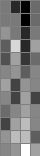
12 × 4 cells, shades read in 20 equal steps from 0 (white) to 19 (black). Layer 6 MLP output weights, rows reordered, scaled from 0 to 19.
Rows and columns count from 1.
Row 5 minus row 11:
5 2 10 -1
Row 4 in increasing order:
3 7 12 16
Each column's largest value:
14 16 19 14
